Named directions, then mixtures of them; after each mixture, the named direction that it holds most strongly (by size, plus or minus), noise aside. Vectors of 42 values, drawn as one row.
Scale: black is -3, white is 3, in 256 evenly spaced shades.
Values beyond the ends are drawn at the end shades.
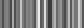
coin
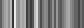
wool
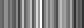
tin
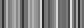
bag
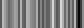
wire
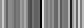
bag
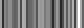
wire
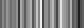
tin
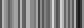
wire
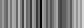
tin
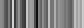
wool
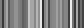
bag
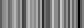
wire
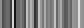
wool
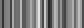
coin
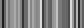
bag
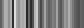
wool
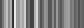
wool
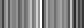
tin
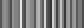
coin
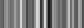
coin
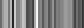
wool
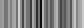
tin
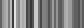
wool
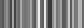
coin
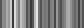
wool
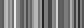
bag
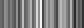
tin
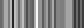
wool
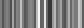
coin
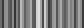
coin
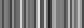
coin
